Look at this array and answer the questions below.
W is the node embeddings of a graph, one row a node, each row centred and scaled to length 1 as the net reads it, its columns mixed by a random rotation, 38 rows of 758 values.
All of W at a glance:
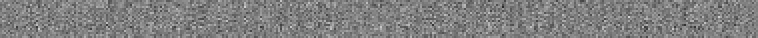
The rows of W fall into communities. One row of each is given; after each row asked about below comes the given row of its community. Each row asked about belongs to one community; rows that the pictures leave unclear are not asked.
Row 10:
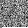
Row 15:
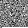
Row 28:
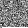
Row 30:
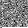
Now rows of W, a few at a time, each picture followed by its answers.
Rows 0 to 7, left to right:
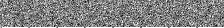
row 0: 30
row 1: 10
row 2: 28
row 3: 10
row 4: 10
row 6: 10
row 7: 10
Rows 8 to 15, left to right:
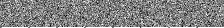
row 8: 15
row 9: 30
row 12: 28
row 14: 30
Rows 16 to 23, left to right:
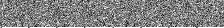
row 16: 30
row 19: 10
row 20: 30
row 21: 30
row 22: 28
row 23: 10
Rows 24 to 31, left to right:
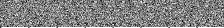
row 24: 15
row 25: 15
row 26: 28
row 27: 28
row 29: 15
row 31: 28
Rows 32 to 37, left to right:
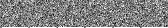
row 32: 28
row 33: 30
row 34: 10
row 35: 10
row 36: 28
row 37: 10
